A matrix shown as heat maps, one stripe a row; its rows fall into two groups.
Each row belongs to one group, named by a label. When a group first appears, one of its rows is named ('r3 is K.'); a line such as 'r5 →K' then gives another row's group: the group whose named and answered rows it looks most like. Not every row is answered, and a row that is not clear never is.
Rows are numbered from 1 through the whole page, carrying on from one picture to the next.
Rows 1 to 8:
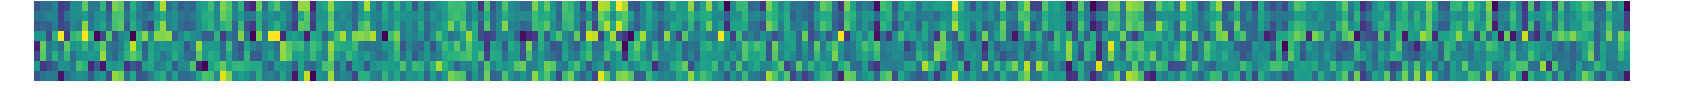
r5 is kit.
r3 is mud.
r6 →kit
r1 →mud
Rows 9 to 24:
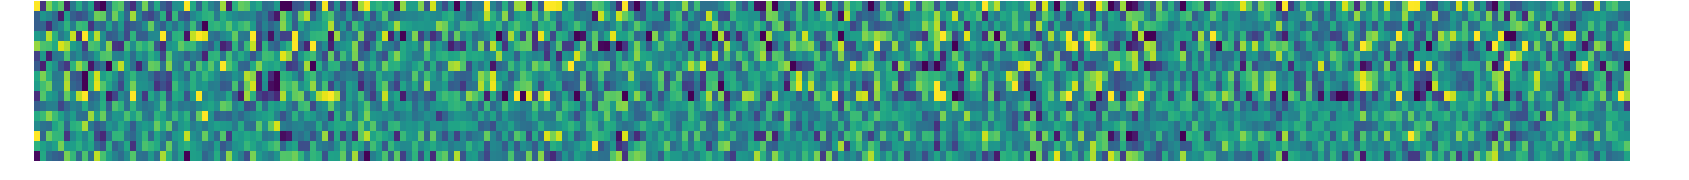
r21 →mud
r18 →kit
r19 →mud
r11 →kit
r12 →kit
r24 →kit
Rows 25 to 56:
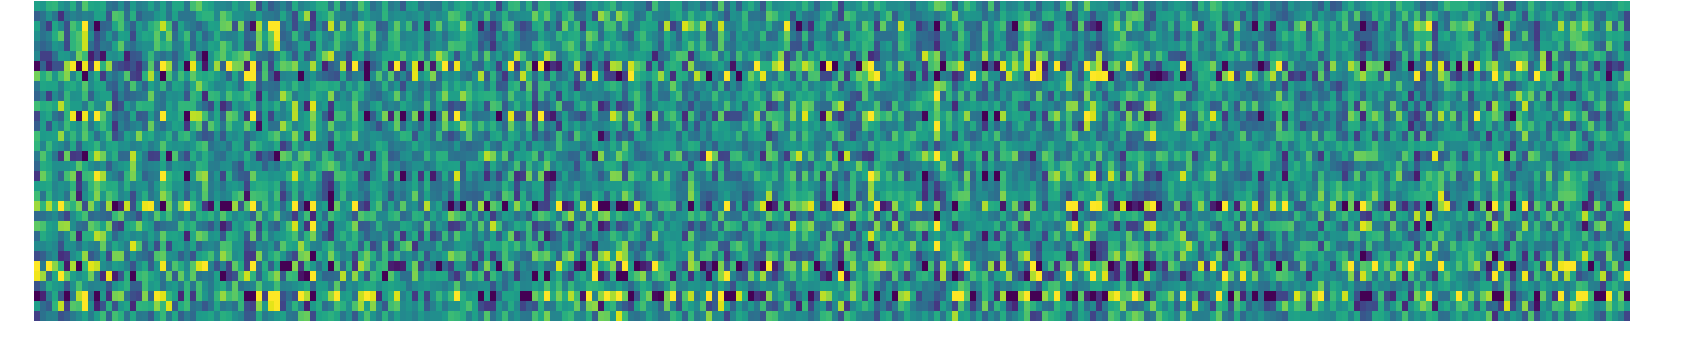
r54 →mud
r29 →mud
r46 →mud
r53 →mud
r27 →mud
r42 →kit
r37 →kit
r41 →kit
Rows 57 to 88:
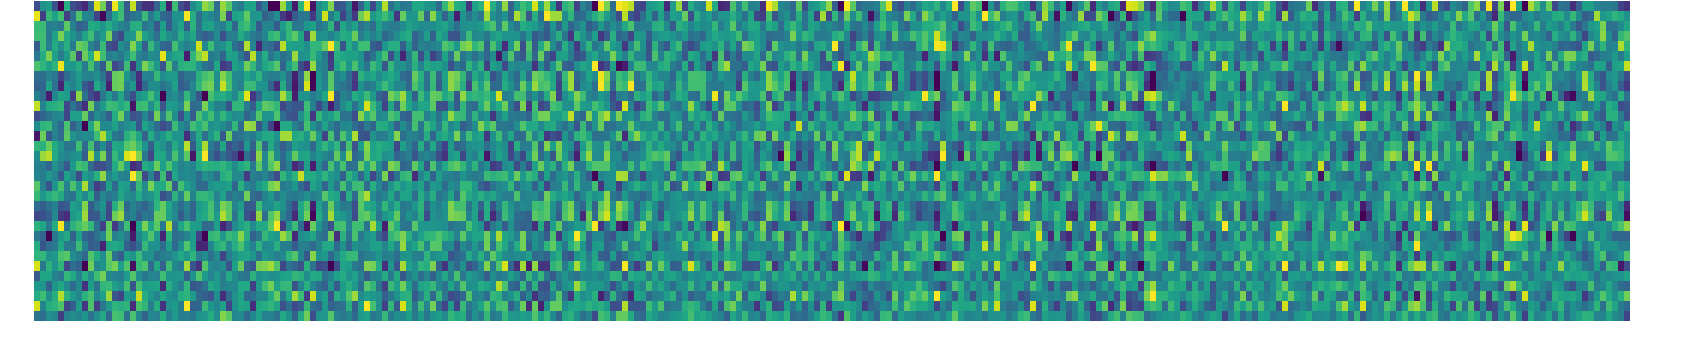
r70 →kit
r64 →mud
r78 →mud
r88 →mud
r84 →kit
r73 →mud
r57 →mud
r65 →mud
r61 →kit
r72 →kit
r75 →mud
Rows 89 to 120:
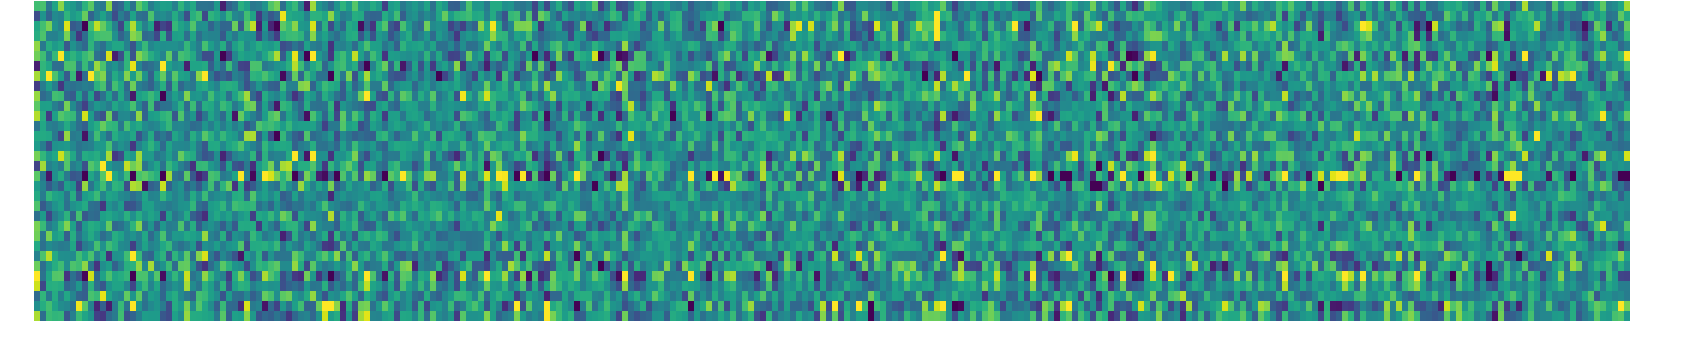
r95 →kit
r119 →kit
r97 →mud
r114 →kit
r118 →kit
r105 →kit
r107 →mud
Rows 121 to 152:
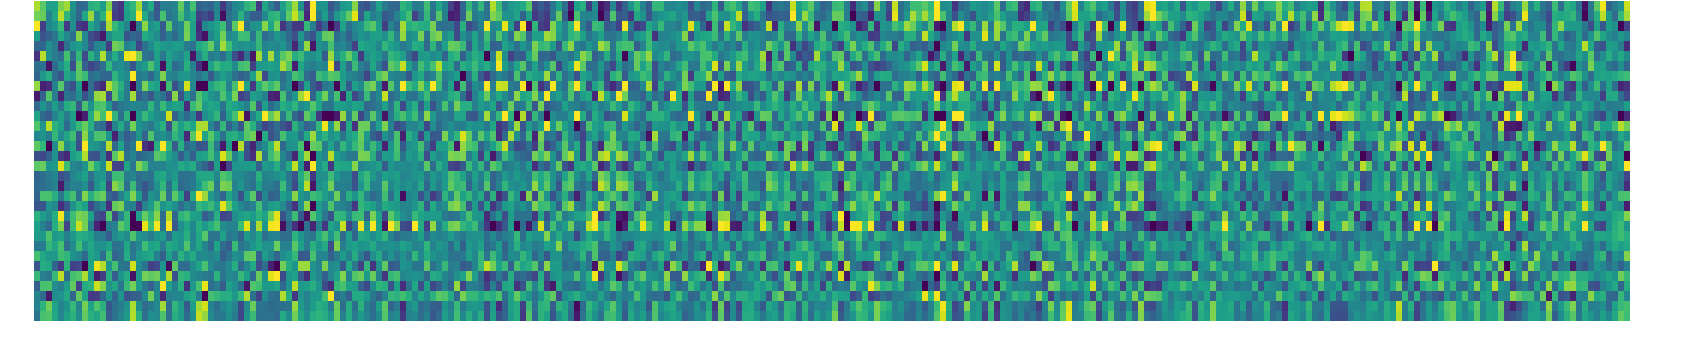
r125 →mud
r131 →kit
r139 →mud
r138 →mud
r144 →kit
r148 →mud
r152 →kit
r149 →kit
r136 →mud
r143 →mud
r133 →kit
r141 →mud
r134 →kit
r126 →kit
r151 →kit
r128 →kit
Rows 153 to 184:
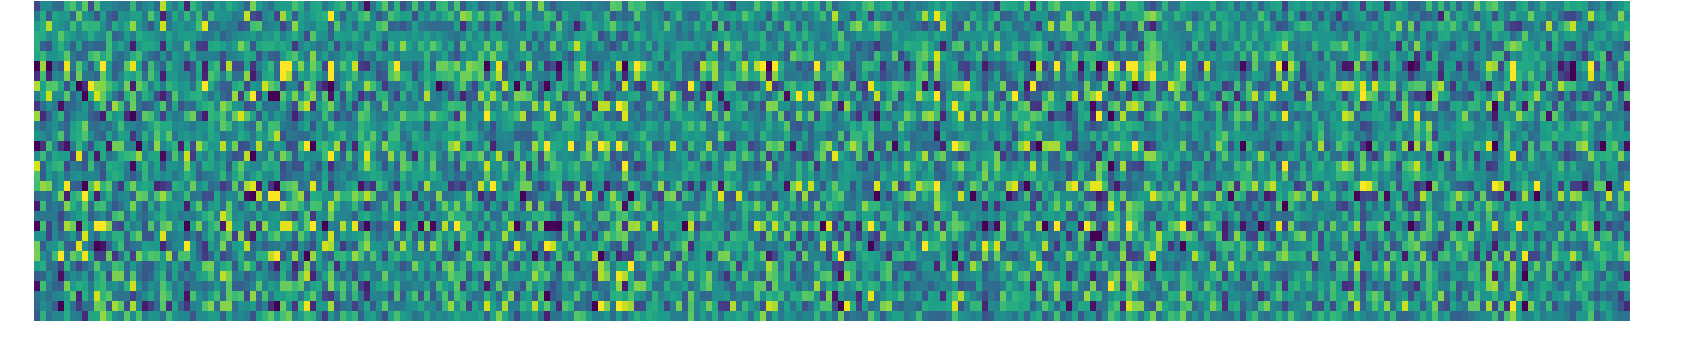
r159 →kit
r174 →mud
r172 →mud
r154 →kit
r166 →mud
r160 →kit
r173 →kit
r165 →mud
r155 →kit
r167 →mud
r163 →mud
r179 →mud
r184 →kit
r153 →kit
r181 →kit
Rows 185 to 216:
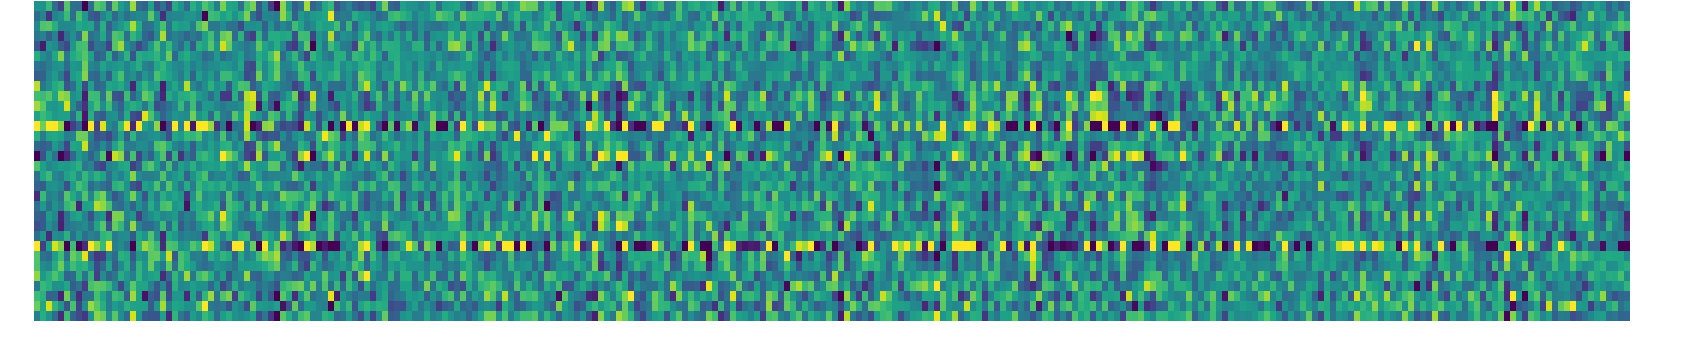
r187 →kit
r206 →mud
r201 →mud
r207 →mud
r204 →kit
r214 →mud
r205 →kit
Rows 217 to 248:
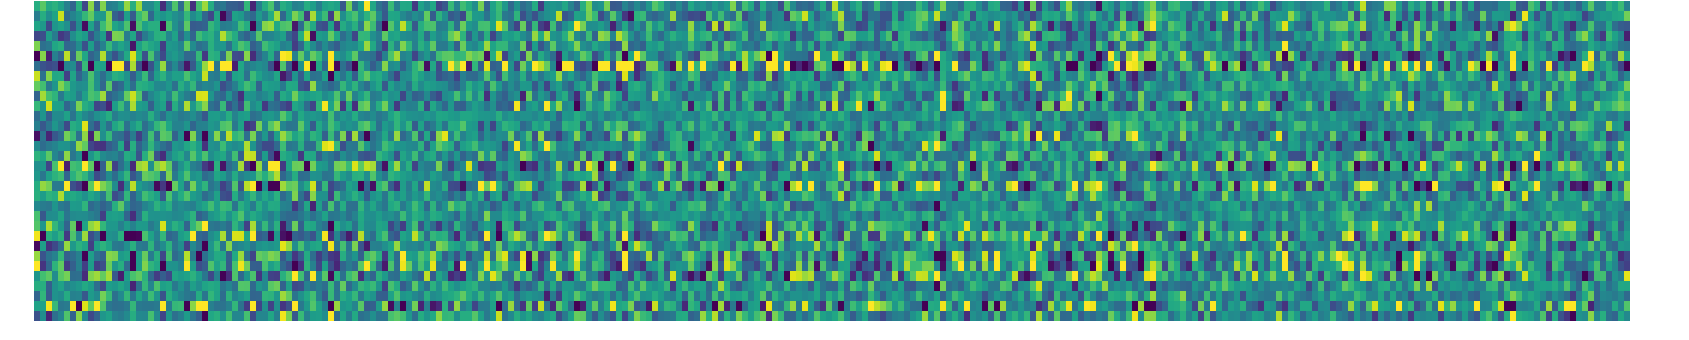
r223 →mud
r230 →kit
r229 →mud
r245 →mud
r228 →kit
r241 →kit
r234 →mud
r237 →mud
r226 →kit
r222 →kit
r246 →kit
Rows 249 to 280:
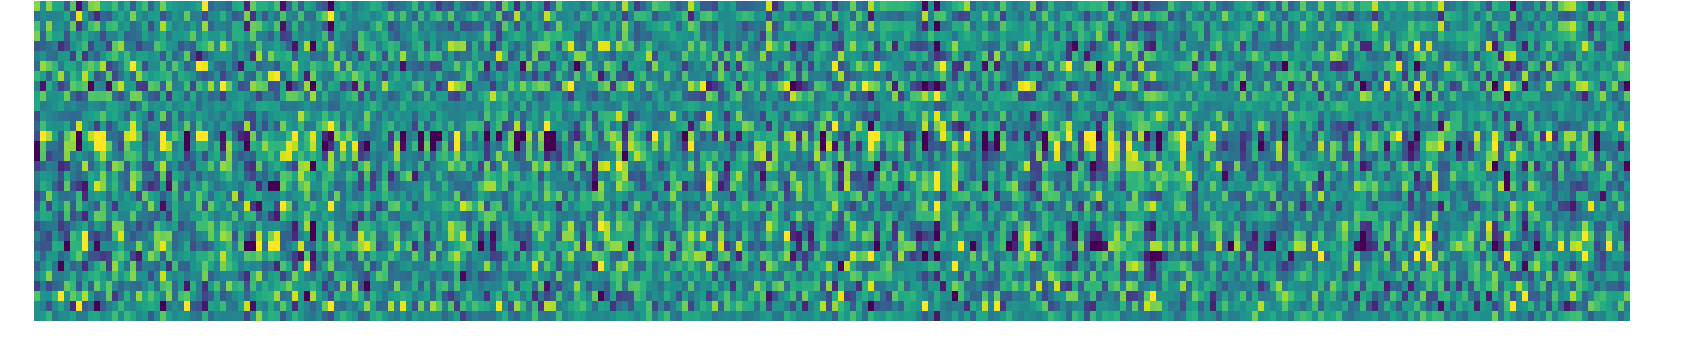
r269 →kit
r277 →kit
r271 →mud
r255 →kit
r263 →kit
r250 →kit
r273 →mud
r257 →mud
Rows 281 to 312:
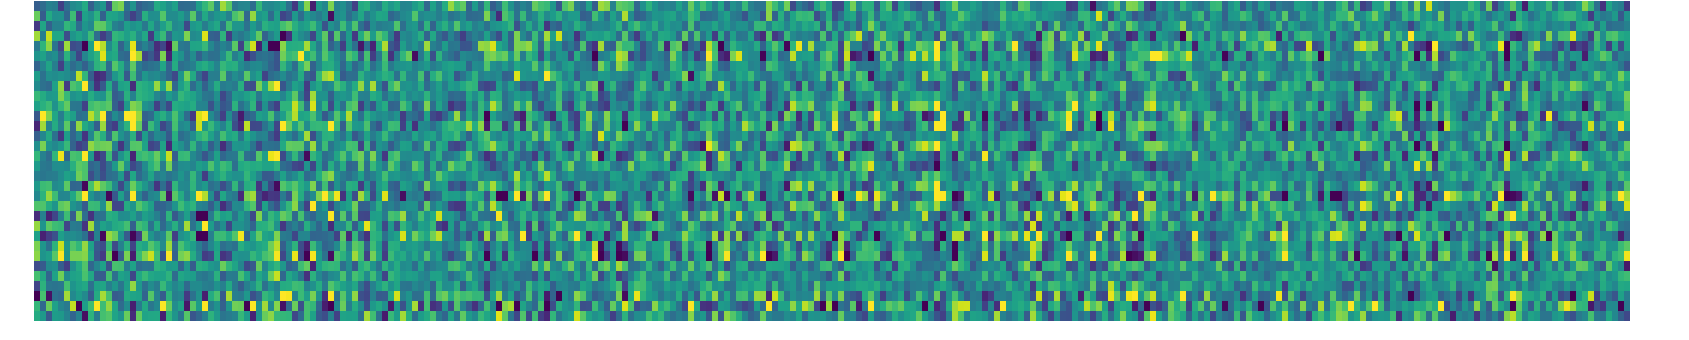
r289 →mud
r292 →kit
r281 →mud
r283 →kit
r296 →mud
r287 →mud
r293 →kit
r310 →kit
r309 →kit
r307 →mud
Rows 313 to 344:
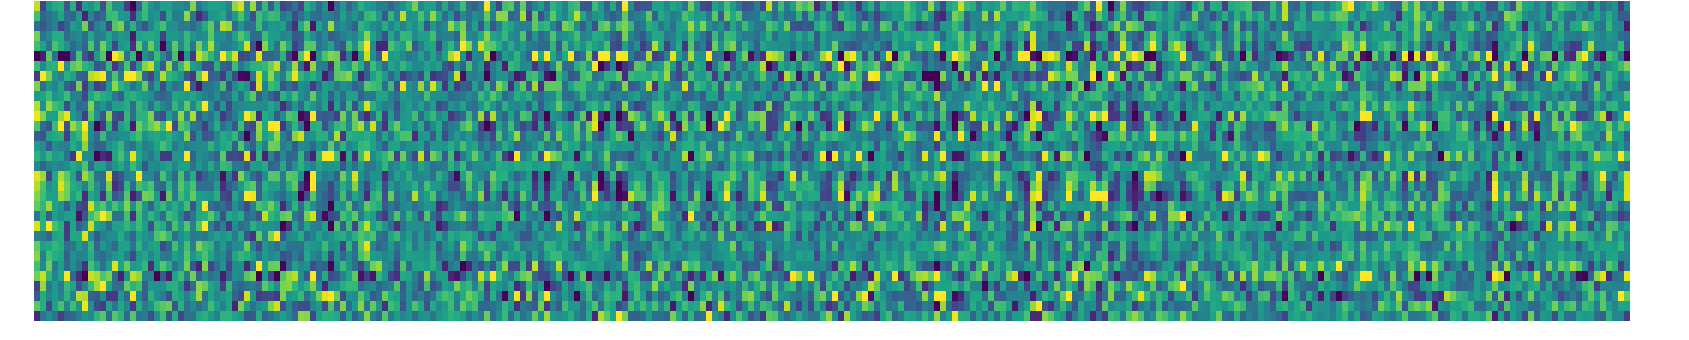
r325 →mud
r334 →kit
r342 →kit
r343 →mud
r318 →mud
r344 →mud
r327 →mud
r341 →kit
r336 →mud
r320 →kit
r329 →mud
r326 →mud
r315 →mud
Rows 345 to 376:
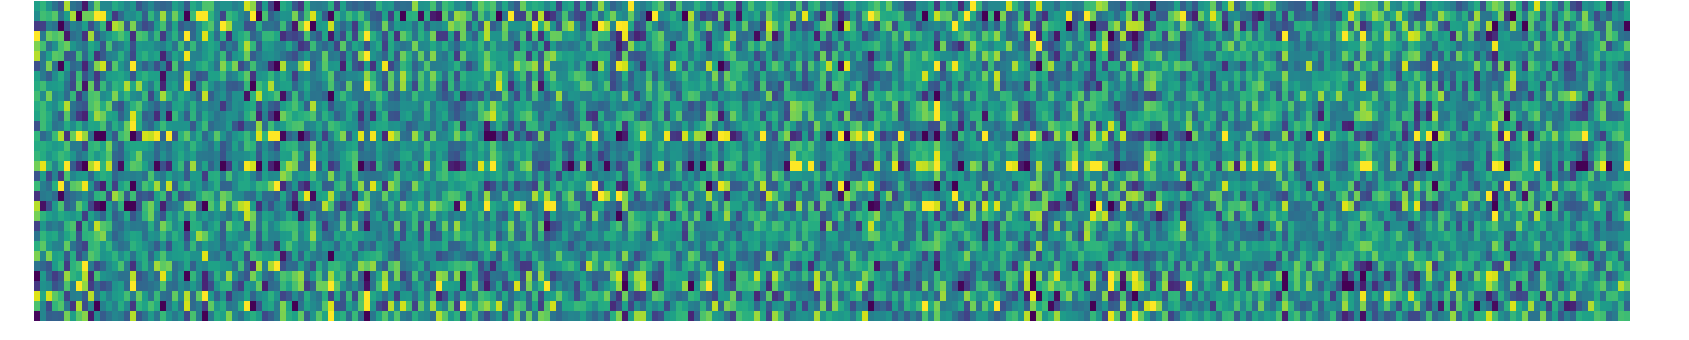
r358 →mud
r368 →kit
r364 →mud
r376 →kit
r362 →kit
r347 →mud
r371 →mud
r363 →mud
